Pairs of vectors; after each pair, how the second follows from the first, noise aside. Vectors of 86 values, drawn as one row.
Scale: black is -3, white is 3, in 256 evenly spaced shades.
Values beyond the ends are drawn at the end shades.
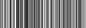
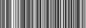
shuffled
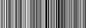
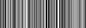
sign-scrambled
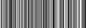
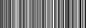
sign-scrambled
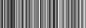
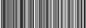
shuffled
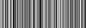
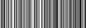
sign-scrambled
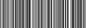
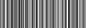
shuffled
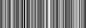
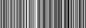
shuffled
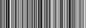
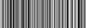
shuffled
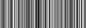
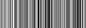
sign-scrambled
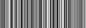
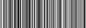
shuffled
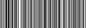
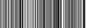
shuffled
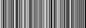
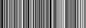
shuffled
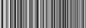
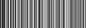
sign-scrambled
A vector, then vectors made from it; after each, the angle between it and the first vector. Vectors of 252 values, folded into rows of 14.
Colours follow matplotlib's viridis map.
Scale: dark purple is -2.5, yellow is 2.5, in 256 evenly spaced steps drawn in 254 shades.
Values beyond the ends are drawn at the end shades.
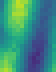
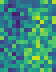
partly opposed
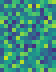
orthogonal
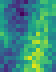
nearly opposite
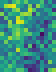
partly aligned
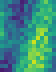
nearly opposite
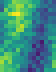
nearly parallel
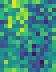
partly aligned
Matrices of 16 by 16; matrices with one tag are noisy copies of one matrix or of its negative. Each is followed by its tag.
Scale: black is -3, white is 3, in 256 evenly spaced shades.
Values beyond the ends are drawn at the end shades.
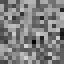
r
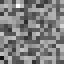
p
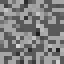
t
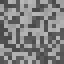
r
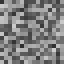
p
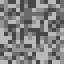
r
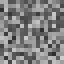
r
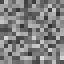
p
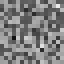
r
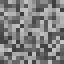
r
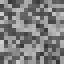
t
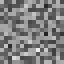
p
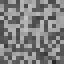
r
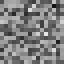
p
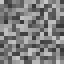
p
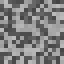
t
